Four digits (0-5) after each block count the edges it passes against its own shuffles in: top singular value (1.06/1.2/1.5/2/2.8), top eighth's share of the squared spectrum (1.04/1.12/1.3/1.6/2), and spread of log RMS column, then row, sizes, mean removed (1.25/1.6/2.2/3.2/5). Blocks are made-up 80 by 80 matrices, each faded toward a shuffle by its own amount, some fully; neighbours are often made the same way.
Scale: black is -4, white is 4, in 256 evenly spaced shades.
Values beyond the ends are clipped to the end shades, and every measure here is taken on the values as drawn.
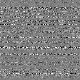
2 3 0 4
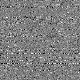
2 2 0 3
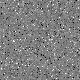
0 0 0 0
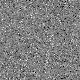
0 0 0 0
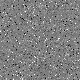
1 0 0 0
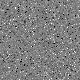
0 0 0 0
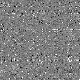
3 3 1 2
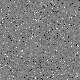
0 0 0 0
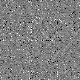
1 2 2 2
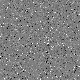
0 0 0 0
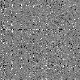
2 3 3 2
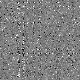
2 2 2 2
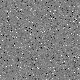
0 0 0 0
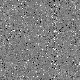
2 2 1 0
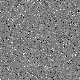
0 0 0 0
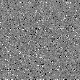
1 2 1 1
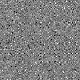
4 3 1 2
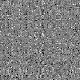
4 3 2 1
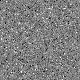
1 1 0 0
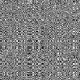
5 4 3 3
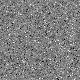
2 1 0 0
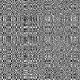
5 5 4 3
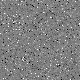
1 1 0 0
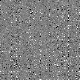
2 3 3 2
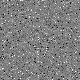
2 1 0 0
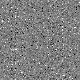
1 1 1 0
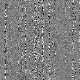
2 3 4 0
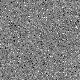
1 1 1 0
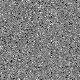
1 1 2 0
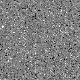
1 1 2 0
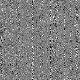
2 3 3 0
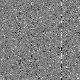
3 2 2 0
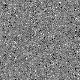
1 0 2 0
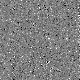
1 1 1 0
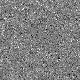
2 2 0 0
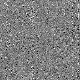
1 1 2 0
